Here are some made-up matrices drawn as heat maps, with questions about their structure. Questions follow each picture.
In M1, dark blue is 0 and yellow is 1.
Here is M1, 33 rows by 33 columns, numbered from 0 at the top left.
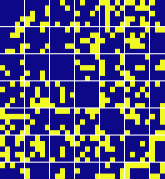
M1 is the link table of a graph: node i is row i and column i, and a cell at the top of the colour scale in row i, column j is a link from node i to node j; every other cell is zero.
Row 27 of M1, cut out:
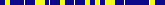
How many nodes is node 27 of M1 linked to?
9
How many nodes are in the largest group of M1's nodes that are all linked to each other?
5
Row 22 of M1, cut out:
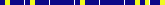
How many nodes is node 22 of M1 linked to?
6
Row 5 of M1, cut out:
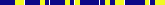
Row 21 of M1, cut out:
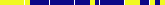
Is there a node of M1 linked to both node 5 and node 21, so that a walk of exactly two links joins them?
yes
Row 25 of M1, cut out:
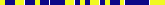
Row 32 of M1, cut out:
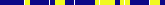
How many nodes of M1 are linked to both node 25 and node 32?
5
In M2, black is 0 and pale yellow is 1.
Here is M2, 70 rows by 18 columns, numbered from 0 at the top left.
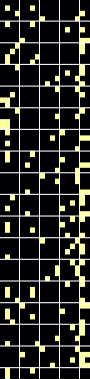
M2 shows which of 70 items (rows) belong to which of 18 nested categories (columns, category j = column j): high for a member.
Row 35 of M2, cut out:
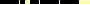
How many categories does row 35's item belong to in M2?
3
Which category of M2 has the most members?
16
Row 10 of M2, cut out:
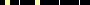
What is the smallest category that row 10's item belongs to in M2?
7
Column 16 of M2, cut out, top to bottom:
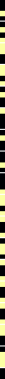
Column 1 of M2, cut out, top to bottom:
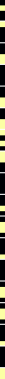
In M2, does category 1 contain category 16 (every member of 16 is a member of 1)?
no
